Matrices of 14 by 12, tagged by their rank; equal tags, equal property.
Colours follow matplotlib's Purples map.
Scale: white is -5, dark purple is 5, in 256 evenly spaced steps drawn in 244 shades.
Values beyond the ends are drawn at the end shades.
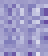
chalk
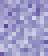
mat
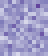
mat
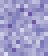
mat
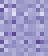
chalk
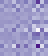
chalk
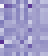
chalk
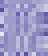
chalk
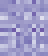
chalk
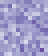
mat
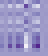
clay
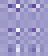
clay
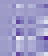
clay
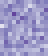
mat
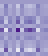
clay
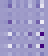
clay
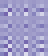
clay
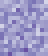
mat
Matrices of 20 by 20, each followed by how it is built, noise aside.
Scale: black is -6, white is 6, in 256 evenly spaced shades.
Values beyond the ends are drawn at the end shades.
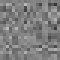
low rank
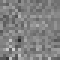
low rank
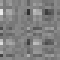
low rank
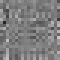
low rank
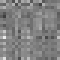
low rank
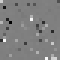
sparse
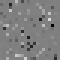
sparse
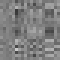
low rank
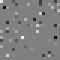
sparse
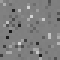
sparse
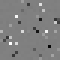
sparse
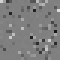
sparse
